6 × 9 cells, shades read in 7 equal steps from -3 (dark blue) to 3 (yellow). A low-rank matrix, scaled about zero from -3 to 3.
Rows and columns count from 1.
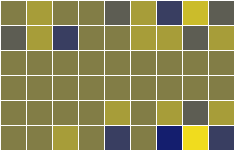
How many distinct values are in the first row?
5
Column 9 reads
-1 1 0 0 1 -2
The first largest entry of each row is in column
8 2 1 1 5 8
